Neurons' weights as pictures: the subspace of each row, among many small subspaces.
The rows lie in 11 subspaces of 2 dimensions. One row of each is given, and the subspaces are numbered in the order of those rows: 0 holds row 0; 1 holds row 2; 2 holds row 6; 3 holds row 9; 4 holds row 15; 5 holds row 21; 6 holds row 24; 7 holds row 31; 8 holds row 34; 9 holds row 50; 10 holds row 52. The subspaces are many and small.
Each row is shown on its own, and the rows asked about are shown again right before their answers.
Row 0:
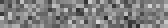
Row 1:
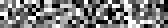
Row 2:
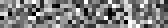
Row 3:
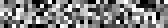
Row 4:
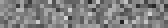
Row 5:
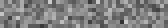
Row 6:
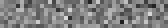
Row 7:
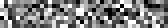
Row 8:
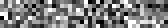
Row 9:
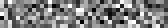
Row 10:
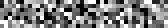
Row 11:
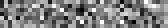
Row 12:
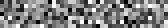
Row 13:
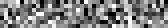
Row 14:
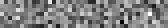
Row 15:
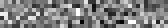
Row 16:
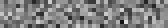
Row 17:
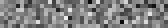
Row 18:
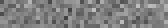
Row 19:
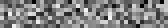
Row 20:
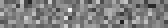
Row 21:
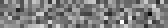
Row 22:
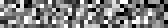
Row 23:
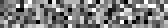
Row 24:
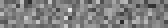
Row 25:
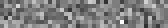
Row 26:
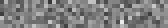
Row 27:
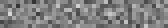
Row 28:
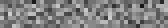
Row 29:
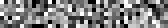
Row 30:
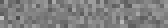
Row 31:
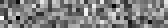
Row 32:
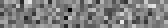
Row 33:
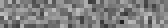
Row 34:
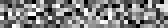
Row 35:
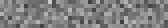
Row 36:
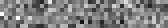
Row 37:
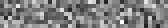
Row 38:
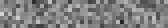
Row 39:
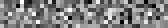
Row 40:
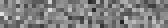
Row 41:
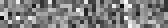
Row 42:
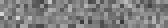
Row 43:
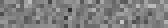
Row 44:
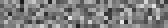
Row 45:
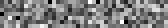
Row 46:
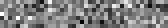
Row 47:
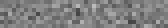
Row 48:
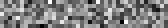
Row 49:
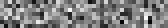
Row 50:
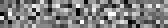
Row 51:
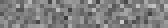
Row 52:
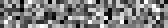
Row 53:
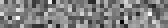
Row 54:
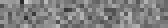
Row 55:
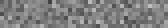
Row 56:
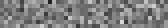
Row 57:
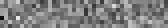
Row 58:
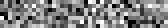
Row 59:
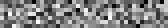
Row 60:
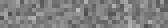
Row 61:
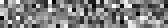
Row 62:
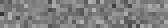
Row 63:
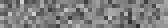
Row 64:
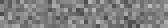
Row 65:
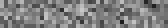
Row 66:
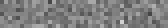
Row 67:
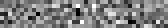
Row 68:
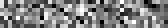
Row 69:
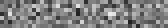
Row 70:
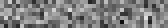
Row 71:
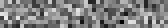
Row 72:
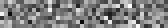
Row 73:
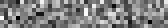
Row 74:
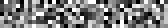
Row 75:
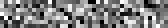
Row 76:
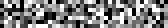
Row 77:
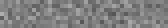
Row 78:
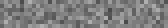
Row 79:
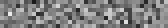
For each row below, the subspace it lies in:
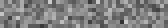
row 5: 10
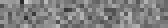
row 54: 6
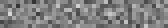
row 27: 9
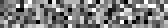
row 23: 2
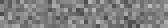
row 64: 0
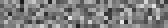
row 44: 0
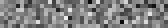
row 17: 2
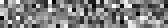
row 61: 7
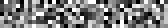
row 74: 7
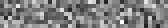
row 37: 9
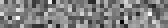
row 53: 5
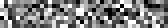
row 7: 3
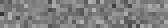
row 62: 10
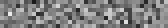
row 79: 1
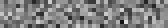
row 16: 1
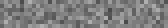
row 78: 10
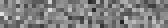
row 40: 1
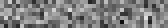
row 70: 4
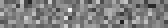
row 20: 6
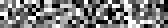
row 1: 1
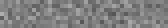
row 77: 9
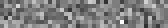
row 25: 9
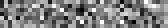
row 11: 3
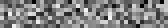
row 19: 8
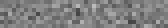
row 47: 4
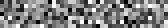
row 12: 0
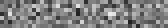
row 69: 9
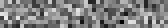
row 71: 4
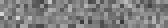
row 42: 8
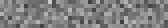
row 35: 0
